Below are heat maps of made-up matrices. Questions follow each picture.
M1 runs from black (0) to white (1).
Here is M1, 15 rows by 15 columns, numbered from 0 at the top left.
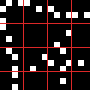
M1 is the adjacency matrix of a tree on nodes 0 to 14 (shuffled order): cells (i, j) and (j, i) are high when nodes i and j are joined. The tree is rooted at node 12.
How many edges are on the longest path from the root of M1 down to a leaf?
7
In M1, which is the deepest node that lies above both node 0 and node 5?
11
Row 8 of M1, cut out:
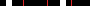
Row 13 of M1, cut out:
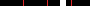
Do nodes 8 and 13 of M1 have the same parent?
yes
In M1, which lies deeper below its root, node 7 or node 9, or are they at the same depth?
node 7
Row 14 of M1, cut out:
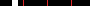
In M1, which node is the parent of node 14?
2
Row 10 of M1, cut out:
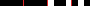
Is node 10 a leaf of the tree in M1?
no
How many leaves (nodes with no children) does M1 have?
7
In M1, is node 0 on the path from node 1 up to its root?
no
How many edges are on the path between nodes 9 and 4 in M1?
7
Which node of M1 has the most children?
2
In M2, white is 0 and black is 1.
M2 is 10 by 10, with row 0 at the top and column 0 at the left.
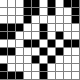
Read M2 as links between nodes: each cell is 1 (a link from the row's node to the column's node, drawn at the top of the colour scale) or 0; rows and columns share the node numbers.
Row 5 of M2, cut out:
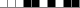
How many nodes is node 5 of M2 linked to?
5
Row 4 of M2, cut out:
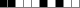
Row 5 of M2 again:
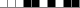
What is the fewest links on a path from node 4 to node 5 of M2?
1
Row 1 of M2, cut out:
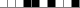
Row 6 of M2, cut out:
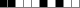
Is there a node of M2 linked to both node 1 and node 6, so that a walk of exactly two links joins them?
no
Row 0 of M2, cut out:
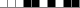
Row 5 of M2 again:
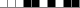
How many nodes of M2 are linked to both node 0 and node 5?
5
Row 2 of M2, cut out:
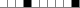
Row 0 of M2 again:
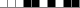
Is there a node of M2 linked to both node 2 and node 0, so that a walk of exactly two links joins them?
yes
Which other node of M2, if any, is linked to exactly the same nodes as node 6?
node 4
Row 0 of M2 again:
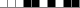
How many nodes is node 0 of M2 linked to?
5
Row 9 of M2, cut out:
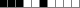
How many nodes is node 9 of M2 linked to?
4
